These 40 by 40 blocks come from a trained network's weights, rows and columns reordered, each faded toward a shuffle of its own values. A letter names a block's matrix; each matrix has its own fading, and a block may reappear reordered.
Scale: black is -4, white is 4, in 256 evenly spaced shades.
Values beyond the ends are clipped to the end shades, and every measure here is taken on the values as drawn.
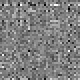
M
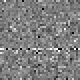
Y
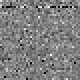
Y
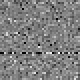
Y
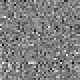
Y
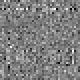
M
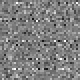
M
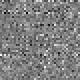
M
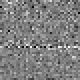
Y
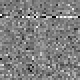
Y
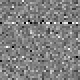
Y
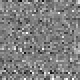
Y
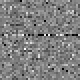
Y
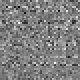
M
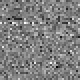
Y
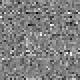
M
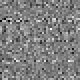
M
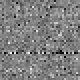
Y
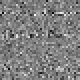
M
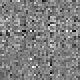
M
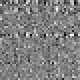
M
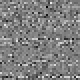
Y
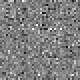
M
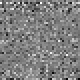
Y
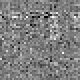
M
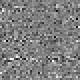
M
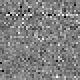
Y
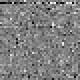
Y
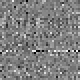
Y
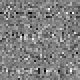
Y
